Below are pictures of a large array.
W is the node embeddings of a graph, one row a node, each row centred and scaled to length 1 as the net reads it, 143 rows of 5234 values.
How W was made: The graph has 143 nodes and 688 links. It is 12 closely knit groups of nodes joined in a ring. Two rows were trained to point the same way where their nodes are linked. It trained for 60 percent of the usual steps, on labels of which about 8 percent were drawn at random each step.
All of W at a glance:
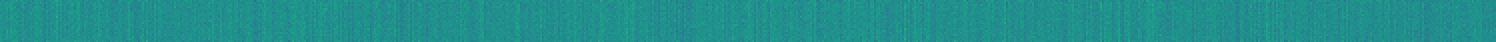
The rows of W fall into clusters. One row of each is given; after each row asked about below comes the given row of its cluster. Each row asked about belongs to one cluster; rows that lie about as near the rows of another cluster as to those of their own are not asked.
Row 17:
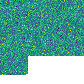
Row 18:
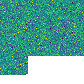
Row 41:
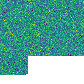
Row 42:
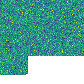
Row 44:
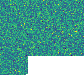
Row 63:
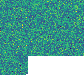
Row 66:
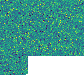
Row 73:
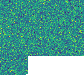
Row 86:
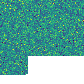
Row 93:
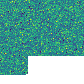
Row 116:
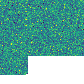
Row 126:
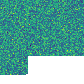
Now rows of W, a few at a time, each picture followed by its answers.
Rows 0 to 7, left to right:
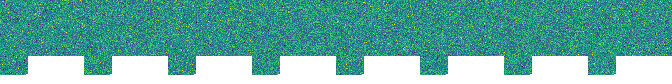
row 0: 73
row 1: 42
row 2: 73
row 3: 93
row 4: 42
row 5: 73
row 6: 42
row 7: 116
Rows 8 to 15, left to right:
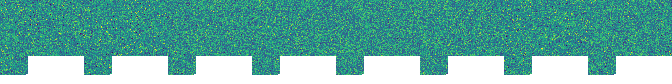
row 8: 18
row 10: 63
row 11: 126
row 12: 116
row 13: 126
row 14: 44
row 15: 18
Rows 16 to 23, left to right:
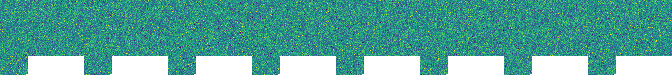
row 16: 17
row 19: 18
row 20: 86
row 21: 44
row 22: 63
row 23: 44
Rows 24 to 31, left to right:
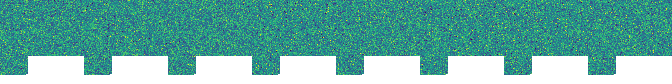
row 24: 63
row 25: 18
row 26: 63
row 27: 18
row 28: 41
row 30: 116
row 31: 18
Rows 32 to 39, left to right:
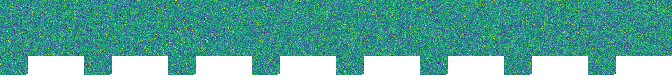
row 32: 17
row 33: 41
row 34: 66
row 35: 17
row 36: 18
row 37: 66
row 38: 17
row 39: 93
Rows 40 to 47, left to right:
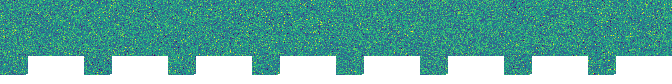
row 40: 66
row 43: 73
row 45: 44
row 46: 73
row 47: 42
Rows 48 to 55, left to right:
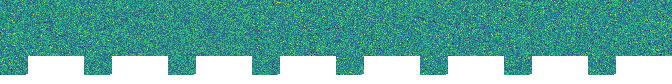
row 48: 18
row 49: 63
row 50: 66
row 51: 42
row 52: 17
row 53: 126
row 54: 73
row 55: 41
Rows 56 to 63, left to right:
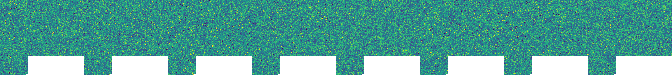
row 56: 116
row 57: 42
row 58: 17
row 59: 93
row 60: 126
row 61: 41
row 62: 93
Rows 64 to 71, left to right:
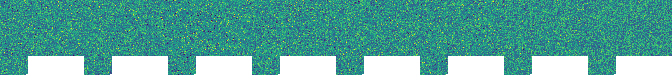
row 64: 44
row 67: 116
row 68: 41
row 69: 73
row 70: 126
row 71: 42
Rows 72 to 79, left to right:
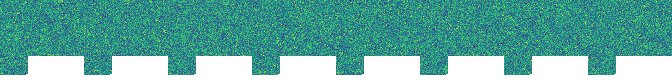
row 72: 18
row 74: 18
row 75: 44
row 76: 42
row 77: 17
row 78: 93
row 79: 44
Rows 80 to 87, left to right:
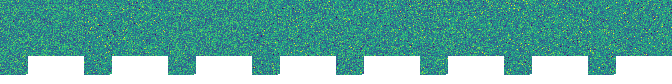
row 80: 93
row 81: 93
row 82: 63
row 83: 86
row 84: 86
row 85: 44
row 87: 66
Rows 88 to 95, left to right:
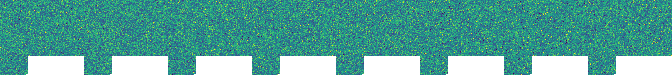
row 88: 73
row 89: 66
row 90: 42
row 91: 66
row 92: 73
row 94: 66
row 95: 17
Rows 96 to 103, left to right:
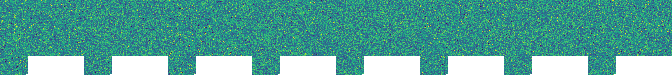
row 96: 18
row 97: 86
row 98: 63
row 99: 18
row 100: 44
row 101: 86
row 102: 63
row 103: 44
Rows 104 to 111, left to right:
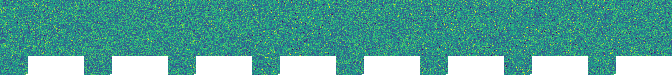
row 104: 17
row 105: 41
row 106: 44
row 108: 42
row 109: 44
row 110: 41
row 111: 116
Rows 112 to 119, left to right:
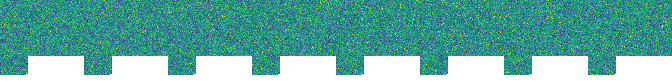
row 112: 41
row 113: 86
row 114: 93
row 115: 63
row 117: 63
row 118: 42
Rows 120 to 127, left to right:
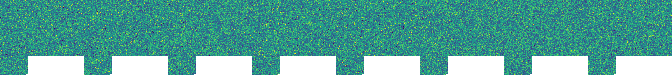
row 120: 44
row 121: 42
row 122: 18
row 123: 44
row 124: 63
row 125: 116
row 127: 17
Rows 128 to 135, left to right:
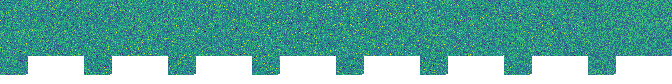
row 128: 63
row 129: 41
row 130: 86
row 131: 126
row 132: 41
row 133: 86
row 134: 18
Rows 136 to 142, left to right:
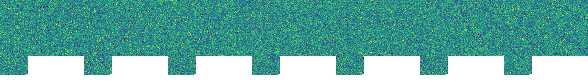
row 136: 126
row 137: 66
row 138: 126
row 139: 63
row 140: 63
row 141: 86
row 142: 93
